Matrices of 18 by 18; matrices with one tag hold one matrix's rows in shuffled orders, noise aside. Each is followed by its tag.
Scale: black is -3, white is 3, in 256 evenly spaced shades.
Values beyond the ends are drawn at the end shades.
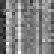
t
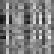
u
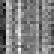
t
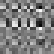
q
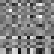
q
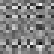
q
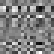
q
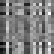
u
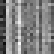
t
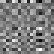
q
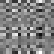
q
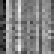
t
